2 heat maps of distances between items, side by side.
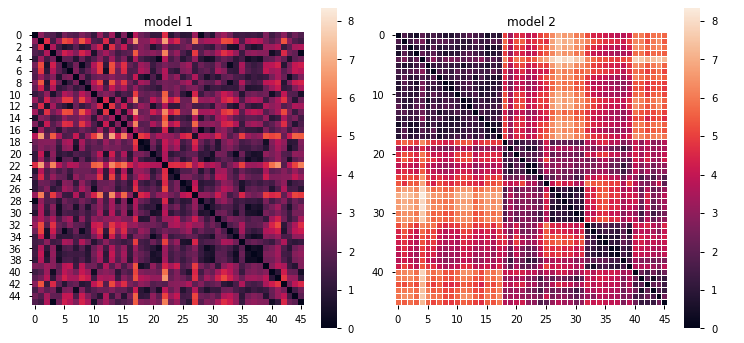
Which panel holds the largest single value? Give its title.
model 2
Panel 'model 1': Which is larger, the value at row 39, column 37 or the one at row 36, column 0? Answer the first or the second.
the first
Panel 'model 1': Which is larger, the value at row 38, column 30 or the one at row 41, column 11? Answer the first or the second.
the second
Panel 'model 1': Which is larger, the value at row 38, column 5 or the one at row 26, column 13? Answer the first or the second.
the second
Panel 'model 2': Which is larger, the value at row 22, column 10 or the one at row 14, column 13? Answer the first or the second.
the first
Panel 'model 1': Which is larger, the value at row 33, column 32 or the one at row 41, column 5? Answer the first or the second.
the second
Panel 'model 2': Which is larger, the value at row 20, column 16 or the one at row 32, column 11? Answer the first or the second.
the second
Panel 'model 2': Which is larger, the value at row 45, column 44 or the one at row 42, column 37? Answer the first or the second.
the second
